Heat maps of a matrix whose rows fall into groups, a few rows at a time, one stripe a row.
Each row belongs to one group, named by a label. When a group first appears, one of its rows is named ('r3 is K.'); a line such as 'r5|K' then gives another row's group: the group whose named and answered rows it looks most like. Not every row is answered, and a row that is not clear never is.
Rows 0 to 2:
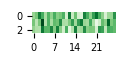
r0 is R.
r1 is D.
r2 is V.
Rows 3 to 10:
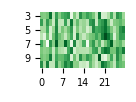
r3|D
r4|R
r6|R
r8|R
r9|D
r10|R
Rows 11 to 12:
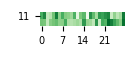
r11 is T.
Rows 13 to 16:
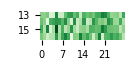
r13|R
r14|V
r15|R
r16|D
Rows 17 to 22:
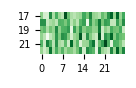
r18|T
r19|D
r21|R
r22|D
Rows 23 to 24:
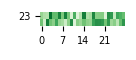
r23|V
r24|R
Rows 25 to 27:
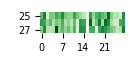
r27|T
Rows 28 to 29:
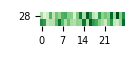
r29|T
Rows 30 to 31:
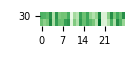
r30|D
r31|D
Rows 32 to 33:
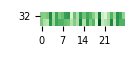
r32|D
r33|D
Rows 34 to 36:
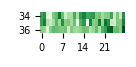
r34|T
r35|T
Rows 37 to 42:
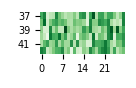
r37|T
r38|T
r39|V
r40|V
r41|R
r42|T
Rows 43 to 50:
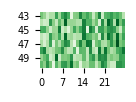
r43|D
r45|T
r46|V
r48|T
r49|R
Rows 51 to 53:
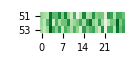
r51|V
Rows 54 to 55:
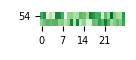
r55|R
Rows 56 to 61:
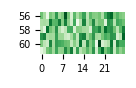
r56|V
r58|R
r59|T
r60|D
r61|R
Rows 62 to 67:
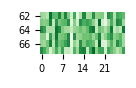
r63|D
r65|D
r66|D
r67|T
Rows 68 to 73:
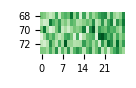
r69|V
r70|T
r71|R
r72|V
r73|D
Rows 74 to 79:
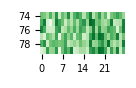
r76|T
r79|R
